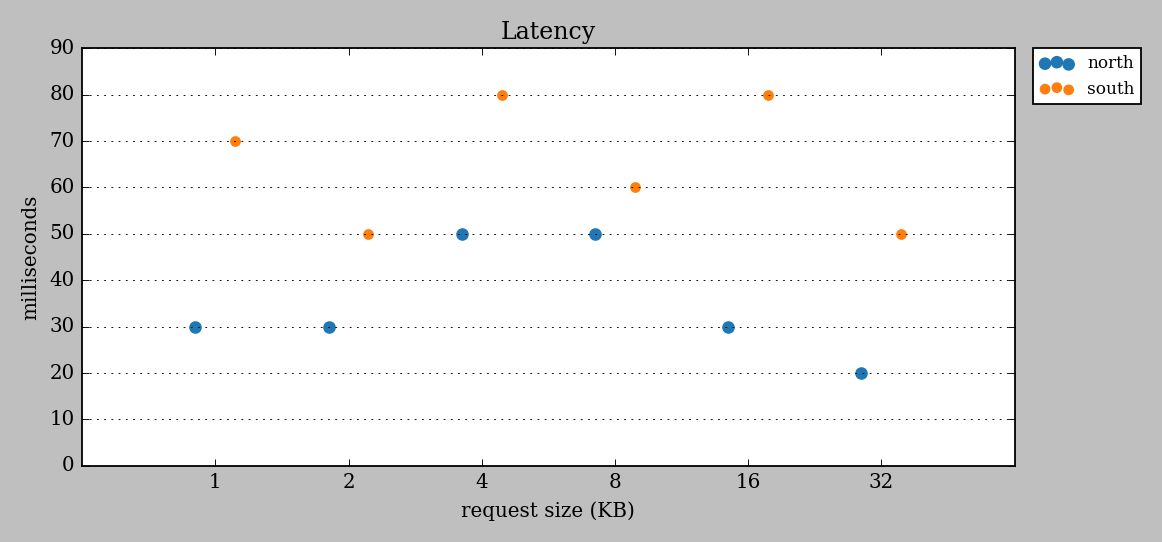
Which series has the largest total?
south
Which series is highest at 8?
south
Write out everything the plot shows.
Title: Latency
x-axis: request size (KB), ticks 1 2 4 8 16 32
y-axis: milliseconds, ticks 0 10 20 30 40 50 60 70 80 90
Legend: north, south
Values:
north: 30 30 50 50 30 20
south: 70 50 80 60 80 50
